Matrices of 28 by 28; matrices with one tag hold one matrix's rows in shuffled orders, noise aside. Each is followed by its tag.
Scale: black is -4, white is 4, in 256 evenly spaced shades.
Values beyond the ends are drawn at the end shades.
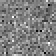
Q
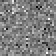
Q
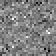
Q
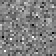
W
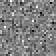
W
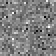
Q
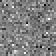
Q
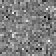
Q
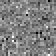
Q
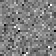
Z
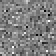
Q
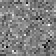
Q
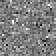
Q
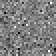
Z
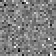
Z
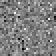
Z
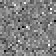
Z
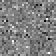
Q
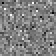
W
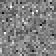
W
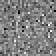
Z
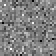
W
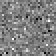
Q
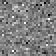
Q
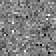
Q
